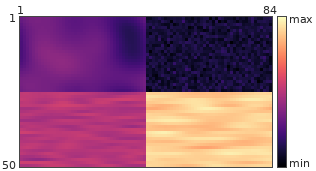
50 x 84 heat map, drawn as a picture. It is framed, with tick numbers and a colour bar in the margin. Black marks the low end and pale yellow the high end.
The table splits into 2 rows of 2 panels. Panel 1,1: low, smooth. Panel 1,2: very low, fine-grained, faint in contrast. Panel 2,1: middling, streaked across, faint in contrast. Panel 2,2: very high, streaked across, faint in contrast.
